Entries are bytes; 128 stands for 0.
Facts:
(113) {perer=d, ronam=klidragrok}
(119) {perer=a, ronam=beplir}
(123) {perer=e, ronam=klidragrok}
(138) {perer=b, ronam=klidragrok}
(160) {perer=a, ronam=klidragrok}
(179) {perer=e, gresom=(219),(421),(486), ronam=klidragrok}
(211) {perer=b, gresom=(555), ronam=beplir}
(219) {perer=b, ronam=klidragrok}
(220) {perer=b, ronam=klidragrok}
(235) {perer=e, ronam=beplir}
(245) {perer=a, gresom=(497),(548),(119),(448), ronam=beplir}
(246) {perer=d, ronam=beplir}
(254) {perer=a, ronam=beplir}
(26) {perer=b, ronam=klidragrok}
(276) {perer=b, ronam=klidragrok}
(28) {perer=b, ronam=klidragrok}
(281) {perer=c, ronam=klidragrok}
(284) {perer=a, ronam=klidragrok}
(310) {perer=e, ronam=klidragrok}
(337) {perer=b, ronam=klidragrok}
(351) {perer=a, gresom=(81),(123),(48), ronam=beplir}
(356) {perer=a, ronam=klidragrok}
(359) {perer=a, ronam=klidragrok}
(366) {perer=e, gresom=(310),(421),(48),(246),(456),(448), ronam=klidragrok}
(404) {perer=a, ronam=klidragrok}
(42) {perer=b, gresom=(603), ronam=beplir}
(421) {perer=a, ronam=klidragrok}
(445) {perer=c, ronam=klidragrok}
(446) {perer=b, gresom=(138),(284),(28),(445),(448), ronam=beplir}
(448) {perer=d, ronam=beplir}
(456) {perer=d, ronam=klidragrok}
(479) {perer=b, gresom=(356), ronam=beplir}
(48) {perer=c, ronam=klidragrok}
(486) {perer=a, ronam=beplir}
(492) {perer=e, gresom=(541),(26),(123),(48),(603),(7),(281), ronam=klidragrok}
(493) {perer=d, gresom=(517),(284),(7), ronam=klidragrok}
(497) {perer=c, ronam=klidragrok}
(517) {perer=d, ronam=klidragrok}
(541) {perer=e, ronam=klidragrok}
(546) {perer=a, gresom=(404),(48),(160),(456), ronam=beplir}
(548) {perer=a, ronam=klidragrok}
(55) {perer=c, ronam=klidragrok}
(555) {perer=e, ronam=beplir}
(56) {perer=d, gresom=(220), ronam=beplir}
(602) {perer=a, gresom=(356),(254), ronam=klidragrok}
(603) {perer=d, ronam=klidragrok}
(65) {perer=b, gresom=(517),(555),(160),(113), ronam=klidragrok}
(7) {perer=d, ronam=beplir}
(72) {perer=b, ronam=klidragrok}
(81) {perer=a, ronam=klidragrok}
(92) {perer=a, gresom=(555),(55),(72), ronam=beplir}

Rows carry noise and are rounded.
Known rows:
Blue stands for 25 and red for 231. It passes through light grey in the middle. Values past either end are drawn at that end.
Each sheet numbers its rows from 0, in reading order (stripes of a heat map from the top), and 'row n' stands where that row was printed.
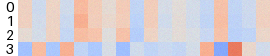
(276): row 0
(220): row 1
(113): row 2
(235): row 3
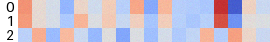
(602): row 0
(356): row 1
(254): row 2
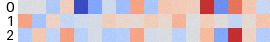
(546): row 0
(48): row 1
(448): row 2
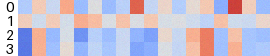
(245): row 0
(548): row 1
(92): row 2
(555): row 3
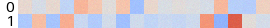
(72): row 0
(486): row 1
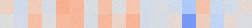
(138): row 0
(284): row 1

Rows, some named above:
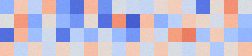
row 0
(42)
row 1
(479)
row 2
(211)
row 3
(123)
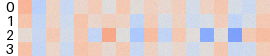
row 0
(456)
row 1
(81)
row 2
(603)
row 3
(404)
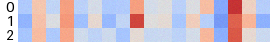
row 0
(448)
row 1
(446)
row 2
(119)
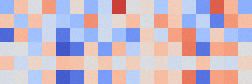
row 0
(446)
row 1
(492)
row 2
(211)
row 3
(351)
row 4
(310)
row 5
(351)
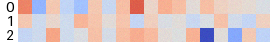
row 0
(366)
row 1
(219)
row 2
(493)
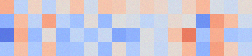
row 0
(179)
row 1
(7)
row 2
(555)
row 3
(56)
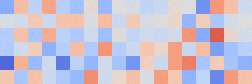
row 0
(7)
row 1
(517)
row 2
(246)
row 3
(65)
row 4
(211)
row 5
(492)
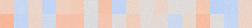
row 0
(160)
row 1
(421)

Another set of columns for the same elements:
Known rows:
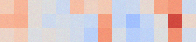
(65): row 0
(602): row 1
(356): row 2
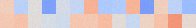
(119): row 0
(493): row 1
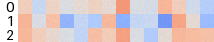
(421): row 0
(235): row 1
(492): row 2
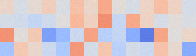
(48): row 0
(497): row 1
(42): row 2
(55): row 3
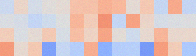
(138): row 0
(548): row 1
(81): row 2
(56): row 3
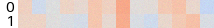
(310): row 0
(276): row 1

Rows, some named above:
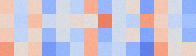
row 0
(448)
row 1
(219)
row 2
(448)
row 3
(42)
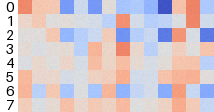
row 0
(479)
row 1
(356)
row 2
(555)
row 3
(603)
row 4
(517)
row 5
(366)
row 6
(246)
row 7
(404)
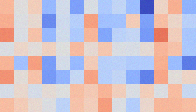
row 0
(254)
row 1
(245)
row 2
(546)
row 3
(113)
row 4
(486)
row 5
(42)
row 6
(284)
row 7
(492)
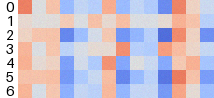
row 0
(351)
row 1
(160)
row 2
(92)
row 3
(179)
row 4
(446)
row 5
(211)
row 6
(235)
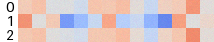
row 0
(493)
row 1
(42)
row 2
(493)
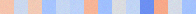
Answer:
(7)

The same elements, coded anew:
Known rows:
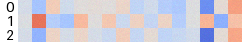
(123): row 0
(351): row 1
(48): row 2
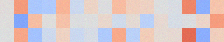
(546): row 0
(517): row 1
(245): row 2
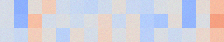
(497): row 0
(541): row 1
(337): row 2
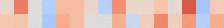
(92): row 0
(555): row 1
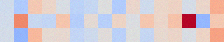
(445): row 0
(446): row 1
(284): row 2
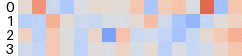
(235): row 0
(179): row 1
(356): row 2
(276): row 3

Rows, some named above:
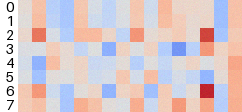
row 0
(246)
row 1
(246)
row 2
(92)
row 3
(602)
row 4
(284)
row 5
(404)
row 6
(254)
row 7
(555)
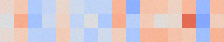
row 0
(119)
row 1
(245)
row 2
(448)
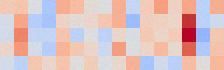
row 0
(555)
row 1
(56)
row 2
(446)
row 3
(211)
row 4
(65)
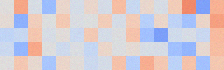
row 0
(42)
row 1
(160)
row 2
(492)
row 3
(219)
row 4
(486)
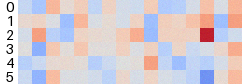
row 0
(493)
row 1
(7)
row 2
(56)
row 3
(113)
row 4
(366)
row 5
(421)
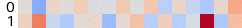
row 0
(160)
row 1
(479)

